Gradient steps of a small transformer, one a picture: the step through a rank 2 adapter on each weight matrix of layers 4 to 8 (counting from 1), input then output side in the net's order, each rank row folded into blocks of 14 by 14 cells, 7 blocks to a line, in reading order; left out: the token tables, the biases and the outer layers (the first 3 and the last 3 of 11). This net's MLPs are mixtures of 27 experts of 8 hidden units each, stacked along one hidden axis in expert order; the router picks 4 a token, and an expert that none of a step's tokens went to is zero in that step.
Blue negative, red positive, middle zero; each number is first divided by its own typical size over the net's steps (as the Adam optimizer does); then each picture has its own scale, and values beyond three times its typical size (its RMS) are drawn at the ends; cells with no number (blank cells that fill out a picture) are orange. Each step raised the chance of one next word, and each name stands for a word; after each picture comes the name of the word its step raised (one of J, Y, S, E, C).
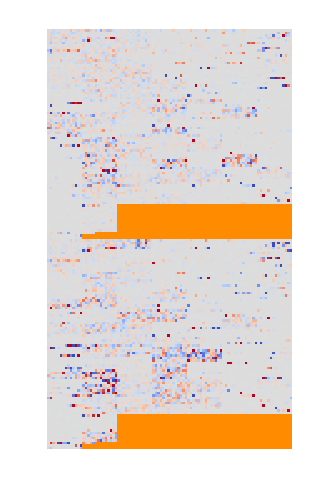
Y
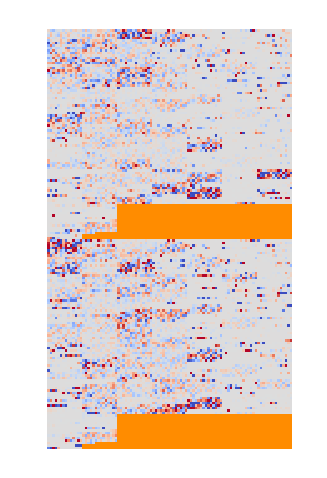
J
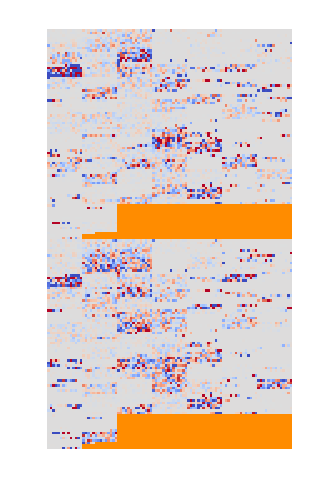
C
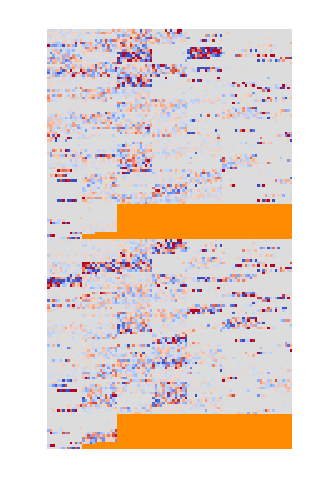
J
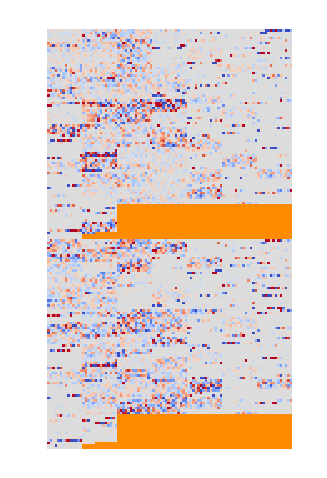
C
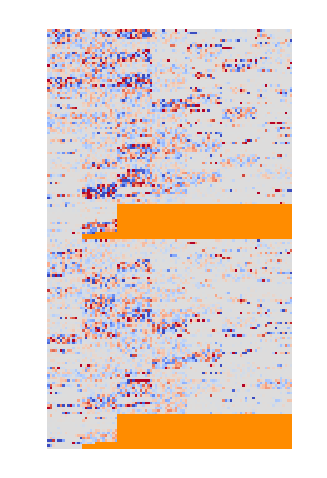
J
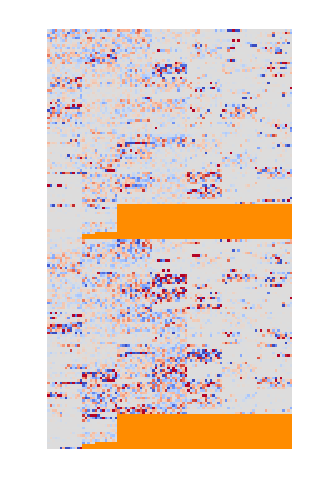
C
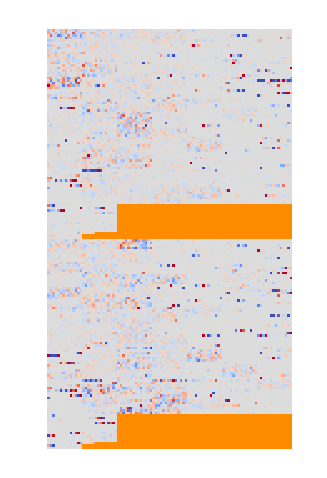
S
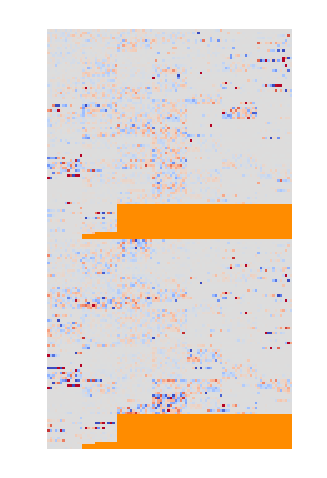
S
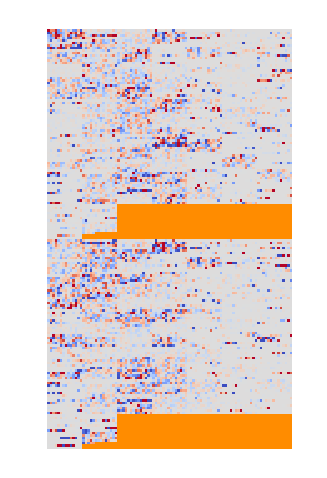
C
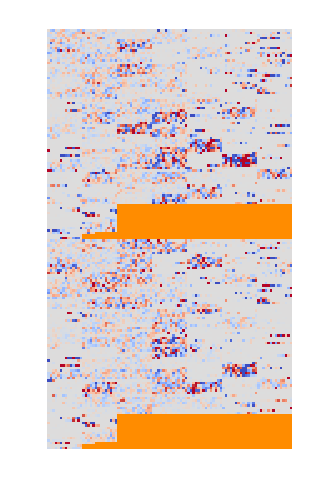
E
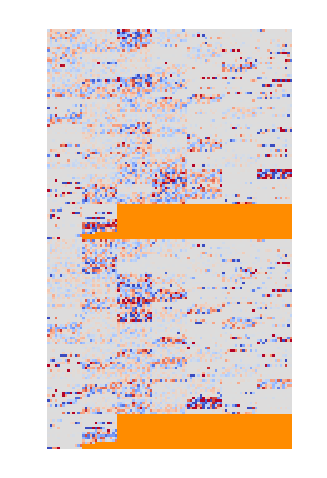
J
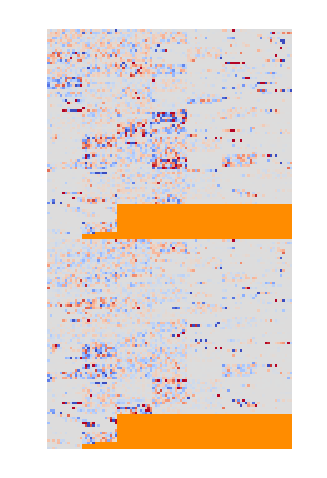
S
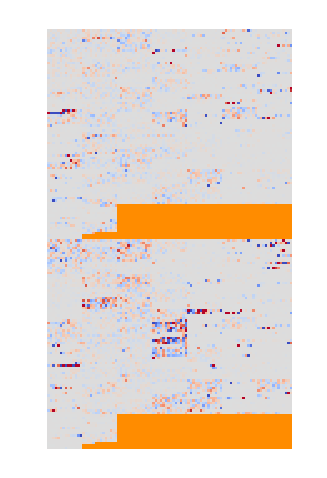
Y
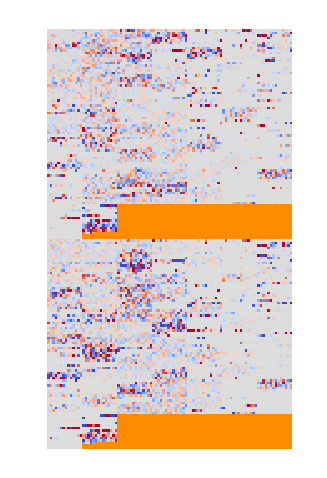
J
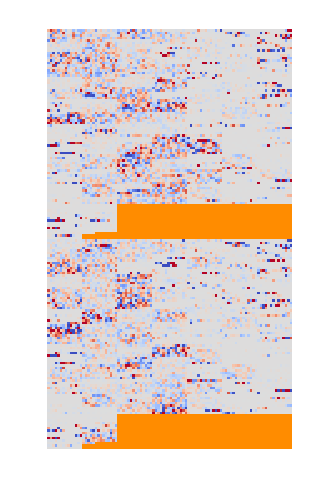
E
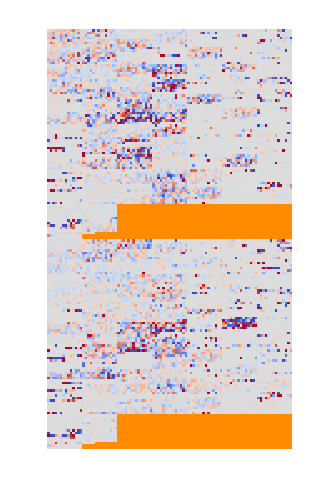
E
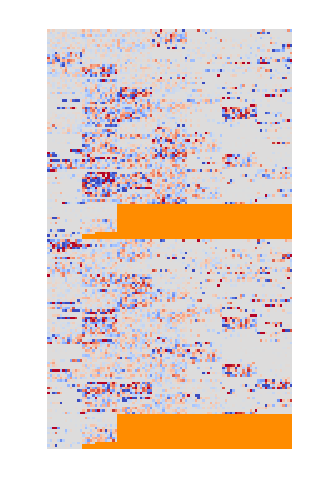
E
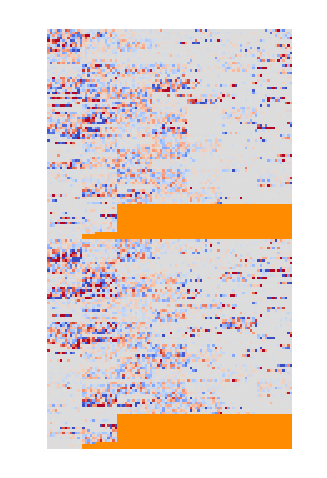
E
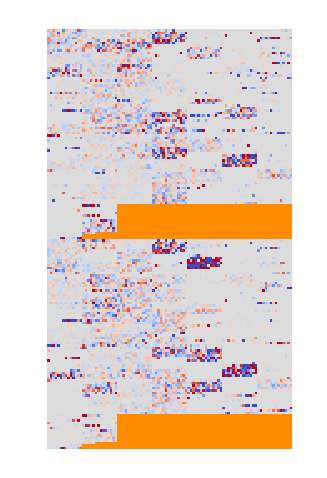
E
